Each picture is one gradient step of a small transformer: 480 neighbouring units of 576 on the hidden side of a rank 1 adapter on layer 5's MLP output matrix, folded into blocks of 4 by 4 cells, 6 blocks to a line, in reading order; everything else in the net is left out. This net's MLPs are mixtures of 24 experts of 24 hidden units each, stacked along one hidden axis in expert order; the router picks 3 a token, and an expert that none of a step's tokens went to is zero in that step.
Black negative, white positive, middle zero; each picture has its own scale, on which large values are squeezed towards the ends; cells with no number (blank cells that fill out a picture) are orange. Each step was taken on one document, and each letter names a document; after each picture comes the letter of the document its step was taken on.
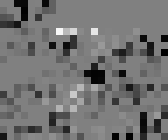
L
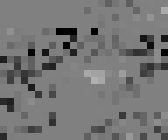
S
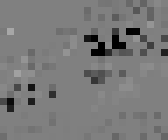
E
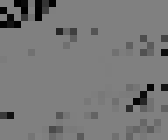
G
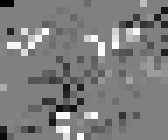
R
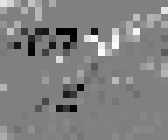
R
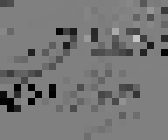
E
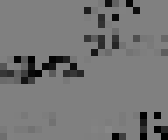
S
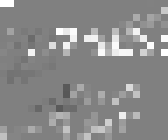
R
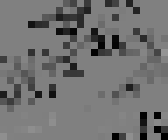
S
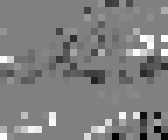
S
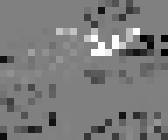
S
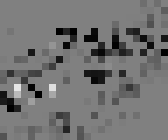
E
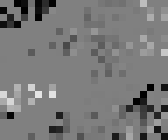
G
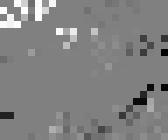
G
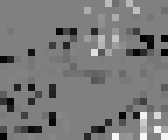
S
